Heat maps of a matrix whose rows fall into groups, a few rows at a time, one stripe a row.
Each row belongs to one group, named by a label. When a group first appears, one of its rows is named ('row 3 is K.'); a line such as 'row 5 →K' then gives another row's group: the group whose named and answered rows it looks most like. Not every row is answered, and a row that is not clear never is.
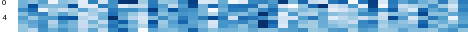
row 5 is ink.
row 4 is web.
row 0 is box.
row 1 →web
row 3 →ink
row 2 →ink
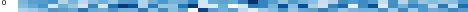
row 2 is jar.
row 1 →box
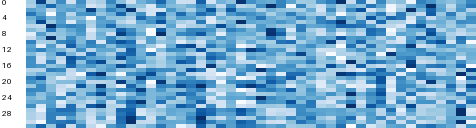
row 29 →box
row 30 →box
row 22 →box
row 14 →web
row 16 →jar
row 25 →box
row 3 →ink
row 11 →web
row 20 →ink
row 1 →ink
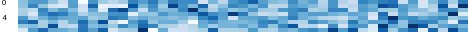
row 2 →box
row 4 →web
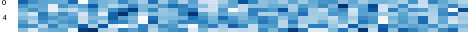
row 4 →ink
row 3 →box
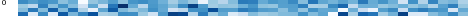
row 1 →box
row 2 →web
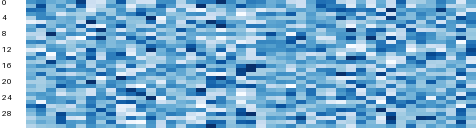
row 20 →jar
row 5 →jar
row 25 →web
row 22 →box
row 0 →web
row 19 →web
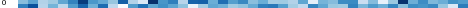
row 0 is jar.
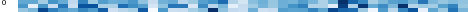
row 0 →jar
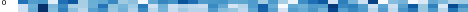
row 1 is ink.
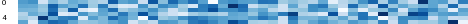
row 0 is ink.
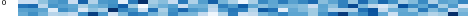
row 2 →ink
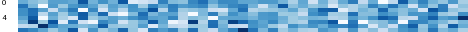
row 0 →jar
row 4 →ink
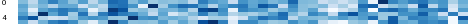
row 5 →web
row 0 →web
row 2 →web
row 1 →ink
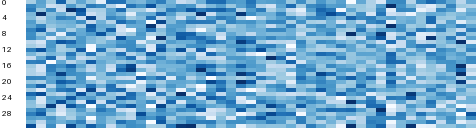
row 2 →web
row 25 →jar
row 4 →jar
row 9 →ink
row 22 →jar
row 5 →ink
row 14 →ink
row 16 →box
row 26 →ink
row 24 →web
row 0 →web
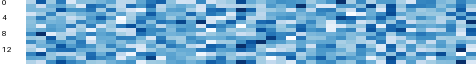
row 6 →web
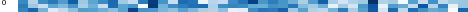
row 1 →ink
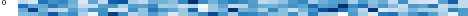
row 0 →box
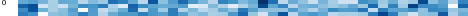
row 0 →ink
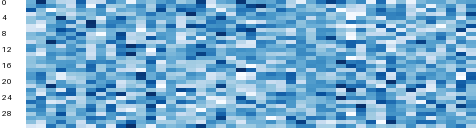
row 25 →ink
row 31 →box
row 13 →box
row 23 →jar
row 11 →box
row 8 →web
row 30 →web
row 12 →ink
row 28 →web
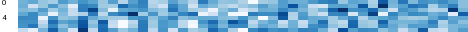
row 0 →jar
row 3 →box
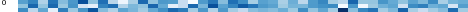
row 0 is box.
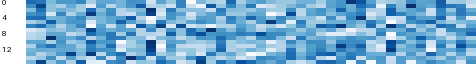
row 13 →jar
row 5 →ink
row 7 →jar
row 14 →box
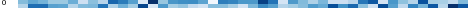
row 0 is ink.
